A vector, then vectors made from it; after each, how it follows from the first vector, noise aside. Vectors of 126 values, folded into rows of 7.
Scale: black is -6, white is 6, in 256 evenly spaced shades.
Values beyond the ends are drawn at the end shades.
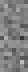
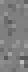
partly zeroed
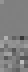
partly zeroed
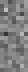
reversed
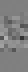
partly zeroed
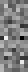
scaled up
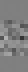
partly zeroed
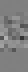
partly zeroed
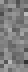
wrapped around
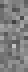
wrapped around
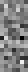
scaled up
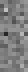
reversed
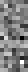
scaled up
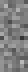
copied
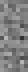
copied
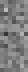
reversed
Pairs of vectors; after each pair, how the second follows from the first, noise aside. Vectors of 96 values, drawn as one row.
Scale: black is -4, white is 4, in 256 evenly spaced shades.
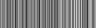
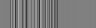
partly zeroed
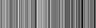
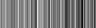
copied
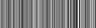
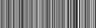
copied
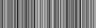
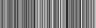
copied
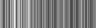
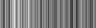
copied
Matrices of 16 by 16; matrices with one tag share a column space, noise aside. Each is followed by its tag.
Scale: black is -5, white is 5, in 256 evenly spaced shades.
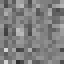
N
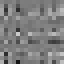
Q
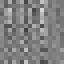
N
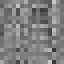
N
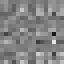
Q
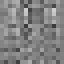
N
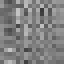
N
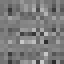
Q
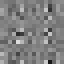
Q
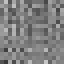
N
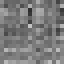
N
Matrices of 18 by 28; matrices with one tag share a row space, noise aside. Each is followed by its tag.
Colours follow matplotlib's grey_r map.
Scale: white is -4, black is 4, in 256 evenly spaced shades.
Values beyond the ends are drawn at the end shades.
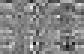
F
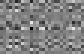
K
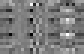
F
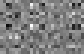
K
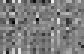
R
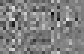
R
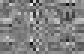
F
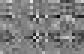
F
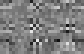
F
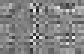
F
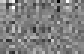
R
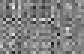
R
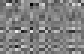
K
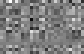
K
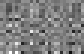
K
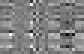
F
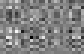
K
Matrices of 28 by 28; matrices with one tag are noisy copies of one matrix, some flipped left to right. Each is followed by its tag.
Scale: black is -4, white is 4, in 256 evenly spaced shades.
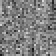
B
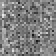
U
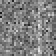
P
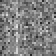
P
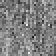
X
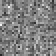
B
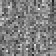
B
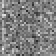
U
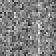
P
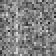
P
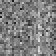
P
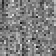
B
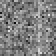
P
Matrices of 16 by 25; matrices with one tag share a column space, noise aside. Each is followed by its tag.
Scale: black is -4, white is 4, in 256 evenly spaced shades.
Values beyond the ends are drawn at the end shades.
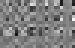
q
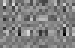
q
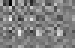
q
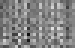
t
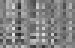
t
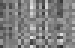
t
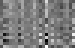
t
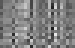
t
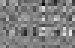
q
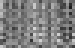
t
